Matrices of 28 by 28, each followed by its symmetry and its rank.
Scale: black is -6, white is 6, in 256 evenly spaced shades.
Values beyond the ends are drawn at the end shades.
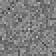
symmetric, full rank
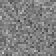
neither, full rank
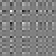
symmetric, rank one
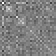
symmetric, rank five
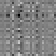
neither, rank two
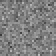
neither, full rank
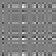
neither, rank one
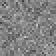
symmetric, full rank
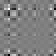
symmetric, rank one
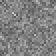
symmetric, full rank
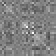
symmetric, rank five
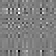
neither, rank two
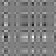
neither, rank one
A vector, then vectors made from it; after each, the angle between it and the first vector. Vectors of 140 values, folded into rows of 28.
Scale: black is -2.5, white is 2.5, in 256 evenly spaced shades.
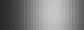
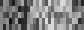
partly aligned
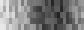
nearly opposite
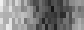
nearly opposite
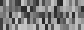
orthogonal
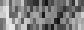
partly opposed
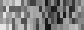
partly opposed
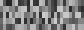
orthogonal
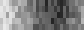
nearly opposite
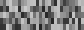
orthogonal
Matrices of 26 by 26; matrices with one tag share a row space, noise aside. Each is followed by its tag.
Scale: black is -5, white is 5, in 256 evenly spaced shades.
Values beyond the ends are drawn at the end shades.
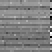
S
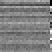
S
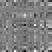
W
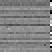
S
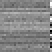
S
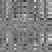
W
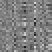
W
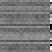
S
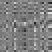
W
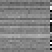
S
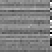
S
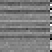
S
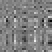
W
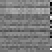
S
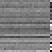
S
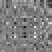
W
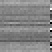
S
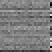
S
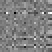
W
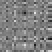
W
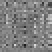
W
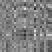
W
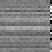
S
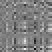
W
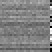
S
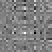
W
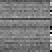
S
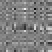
W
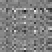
W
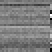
S
